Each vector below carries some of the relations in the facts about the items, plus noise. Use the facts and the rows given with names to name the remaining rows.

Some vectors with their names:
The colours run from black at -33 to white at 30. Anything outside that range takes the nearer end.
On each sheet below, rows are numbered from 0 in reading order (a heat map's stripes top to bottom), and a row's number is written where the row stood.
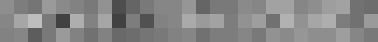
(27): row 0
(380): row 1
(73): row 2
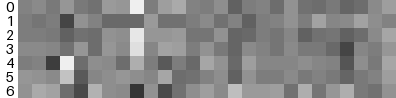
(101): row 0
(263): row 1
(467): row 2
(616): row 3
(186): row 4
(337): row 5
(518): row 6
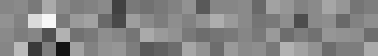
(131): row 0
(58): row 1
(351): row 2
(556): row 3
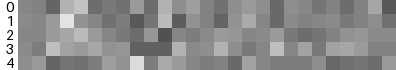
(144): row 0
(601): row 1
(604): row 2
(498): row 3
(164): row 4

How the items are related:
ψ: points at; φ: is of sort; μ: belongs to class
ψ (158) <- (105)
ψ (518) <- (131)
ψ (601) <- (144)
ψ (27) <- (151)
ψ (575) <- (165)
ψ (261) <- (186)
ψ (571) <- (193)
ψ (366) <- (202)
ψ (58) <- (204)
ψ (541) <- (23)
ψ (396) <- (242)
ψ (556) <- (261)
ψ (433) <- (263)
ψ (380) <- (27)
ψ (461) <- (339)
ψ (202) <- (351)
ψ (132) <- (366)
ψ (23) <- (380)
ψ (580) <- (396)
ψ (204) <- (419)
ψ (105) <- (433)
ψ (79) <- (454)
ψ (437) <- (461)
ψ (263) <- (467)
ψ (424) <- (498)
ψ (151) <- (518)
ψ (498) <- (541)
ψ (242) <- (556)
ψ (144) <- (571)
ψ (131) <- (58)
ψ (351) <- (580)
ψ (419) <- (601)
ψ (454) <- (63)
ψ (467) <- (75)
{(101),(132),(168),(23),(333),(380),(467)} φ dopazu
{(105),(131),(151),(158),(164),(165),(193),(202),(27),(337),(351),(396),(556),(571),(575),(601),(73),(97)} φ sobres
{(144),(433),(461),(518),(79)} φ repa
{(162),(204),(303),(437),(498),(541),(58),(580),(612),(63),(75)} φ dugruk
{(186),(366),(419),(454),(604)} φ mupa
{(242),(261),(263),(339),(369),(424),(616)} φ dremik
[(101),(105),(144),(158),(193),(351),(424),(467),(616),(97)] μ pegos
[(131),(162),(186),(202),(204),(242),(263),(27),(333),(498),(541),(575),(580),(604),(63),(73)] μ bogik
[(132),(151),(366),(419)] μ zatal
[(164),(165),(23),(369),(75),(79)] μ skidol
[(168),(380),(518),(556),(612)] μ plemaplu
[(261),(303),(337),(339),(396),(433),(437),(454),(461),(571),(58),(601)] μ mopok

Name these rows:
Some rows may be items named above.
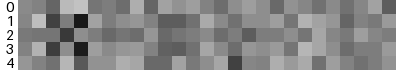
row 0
(144)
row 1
(556)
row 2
(263)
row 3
(556)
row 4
(541)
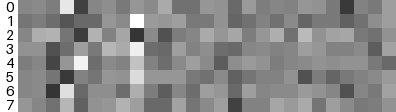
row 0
(261)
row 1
(467)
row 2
(380)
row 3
(151)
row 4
(419)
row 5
(158)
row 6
(186)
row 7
(541)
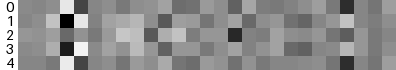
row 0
(261)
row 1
(132)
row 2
(424)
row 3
(366)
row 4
(261)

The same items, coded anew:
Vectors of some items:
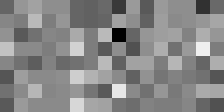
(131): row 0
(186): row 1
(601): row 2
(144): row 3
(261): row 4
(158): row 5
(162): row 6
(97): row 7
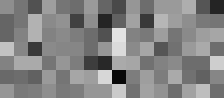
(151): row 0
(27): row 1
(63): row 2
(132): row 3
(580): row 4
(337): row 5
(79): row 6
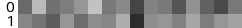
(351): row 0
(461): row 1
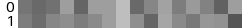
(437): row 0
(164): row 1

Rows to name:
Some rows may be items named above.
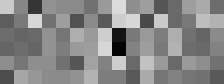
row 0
(132)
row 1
(541)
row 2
(337)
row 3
(337)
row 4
(75)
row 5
(105)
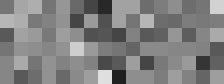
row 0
(580)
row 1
(467)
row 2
(202)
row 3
(193)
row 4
(518)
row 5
(454)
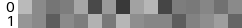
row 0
(380)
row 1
(366)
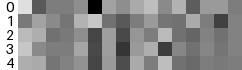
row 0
(23)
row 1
(556)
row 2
(467)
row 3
(380)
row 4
(467)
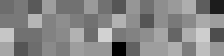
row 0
(151)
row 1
(604)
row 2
(419)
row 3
(571)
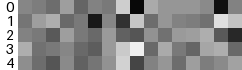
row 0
(58)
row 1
(263)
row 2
(151)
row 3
(369)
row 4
(339)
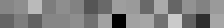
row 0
(204)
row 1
(396)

